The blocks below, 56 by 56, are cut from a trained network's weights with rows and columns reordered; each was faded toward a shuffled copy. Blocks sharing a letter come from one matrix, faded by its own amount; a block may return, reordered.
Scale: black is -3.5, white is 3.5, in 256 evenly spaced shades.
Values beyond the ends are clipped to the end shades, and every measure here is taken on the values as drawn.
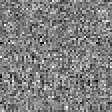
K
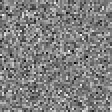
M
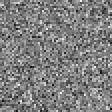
M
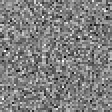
M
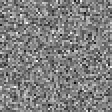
M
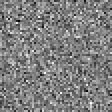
M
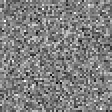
M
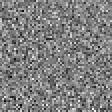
K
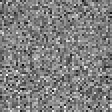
K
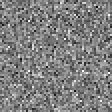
M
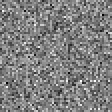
M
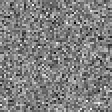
M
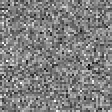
M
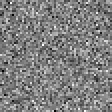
M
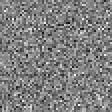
K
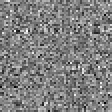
K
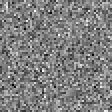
M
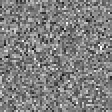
M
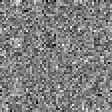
K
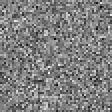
M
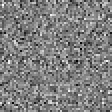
K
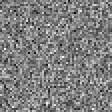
M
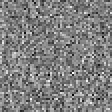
K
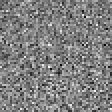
K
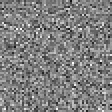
K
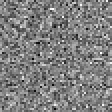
K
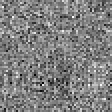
K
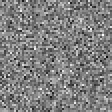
M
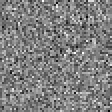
M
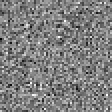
K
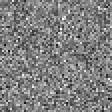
M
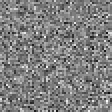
K
